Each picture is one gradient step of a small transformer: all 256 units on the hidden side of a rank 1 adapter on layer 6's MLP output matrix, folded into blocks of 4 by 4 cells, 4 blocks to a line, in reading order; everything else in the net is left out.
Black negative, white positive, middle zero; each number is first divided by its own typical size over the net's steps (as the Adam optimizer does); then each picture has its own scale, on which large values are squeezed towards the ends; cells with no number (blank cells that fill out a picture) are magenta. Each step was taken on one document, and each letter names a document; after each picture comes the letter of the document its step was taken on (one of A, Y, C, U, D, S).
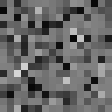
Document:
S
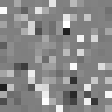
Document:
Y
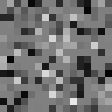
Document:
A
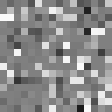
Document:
A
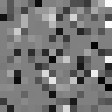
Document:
A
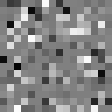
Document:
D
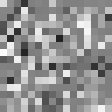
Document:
S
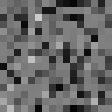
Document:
A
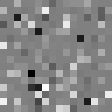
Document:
Y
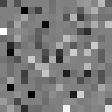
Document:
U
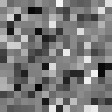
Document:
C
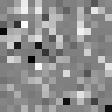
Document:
U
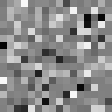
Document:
S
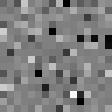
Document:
U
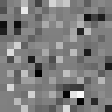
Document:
U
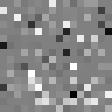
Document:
Y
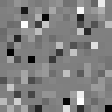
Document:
U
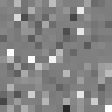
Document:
U
